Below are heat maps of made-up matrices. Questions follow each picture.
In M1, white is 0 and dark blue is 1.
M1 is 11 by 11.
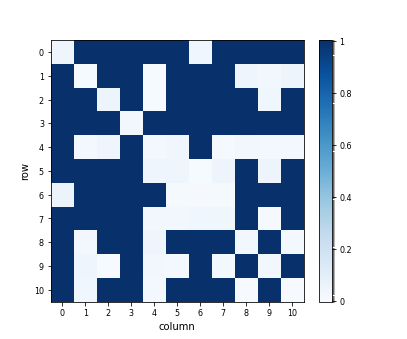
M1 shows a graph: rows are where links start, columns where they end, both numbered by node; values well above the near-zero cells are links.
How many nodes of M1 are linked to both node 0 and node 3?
8
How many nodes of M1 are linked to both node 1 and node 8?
6
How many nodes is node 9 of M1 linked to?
5
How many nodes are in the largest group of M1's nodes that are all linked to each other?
5
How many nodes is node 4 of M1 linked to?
3
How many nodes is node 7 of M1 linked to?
6
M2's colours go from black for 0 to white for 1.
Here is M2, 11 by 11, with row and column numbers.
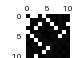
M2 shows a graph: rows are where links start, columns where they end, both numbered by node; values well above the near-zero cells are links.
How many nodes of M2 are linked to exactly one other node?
5
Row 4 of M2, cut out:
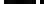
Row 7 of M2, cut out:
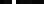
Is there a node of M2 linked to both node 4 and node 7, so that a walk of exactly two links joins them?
no
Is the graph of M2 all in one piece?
yes
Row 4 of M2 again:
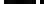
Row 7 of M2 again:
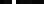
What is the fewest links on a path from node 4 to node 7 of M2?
4
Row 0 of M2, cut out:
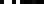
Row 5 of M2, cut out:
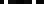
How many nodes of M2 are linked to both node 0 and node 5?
1
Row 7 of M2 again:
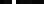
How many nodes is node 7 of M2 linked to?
1
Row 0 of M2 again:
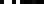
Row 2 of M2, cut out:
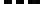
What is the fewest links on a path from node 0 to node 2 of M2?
1
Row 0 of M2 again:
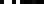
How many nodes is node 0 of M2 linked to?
3
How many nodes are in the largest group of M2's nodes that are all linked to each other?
2
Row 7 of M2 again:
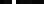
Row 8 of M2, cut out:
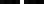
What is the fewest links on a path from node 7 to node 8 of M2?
6
